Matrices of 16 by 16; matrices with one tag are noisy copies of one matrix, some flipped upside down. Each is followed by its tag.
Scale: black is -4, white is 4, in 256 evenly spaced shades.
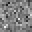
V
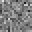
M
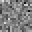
M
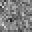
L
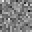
M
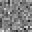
M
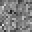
L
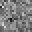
L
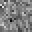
L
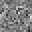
V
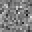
V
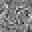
V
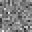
M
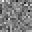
M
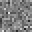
M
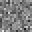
M
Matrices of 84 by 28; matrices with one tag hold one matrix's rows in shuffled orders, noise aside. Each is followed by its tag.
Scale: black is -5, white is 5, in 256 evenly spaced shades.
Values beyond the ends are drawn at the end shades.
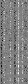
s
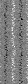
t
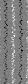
t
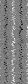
t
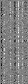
s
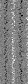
t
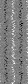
t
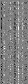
s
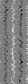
t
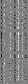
s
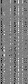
s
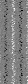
t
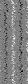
t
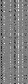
s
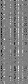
s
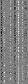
s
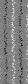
t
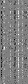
s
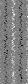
t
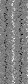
t
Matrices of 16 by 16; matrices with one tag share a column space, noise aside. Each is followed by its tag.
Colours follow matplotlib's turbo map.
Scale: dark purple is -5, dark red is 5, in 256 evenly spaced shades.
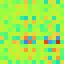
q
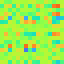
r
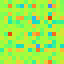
r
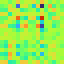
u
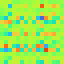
r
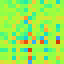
q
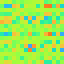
r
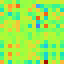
u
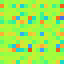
r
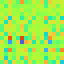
q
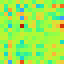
u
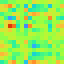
u
